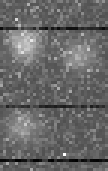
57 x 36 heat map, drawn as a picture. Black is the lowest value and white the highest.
Average level on the scale: 40%. Odd lines: rows 10, 36 and 54. Bumps: three. Ninth with the highest average: top left.
